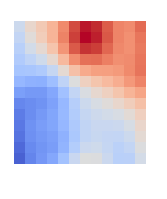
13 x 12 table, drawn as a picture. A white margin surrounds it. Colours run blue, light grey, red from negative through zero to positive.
Ninth with the highest average: top middle. Lone odd cells: none. Slope: up to the top right. Mirror symmetry: none. Ninth with the lowest average: bottom left.
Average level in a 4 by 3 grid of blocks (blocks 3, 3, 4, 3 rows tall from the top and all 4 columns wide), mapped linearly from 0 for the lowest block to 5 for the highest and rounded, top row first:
3 5 4 / 1 3 4 / 0 2 3 / 0 2 2
